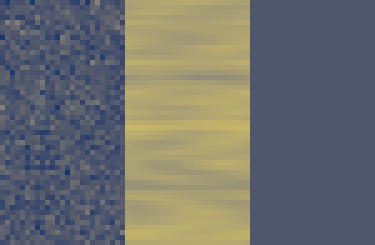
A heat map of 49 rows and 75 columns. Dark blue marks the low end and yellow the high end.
It is made of 1 by 3 panels. Panel 1,1: low, fine-grained. Panel 1,2: high, streaked across, faint in contrast. Panel 1,3: low, flat.
